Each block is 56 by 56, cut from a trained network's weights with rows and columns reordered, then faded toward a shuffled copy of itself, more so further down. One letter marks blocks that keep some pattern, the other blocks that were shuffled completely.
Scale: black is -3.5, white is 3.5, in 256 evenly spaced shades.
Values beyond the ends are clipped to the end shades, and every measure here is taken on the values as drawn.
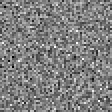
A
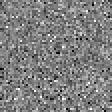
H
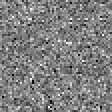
H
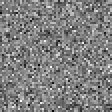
A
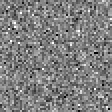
H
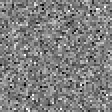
A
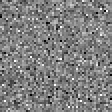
A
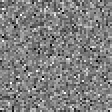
H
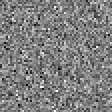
H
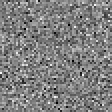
H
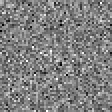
H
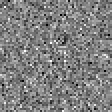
H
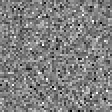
A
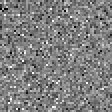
A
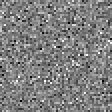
A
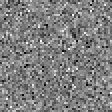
H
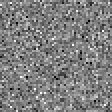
A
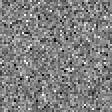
A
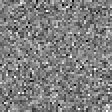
H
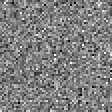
A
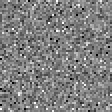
A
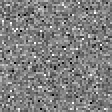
H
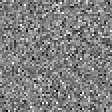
A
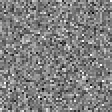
A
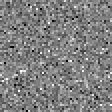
A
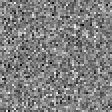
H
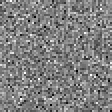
A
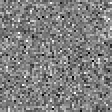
A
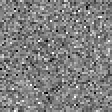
A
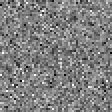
H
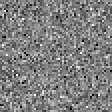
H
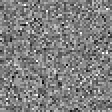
A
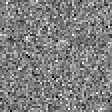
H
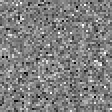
A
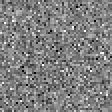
A
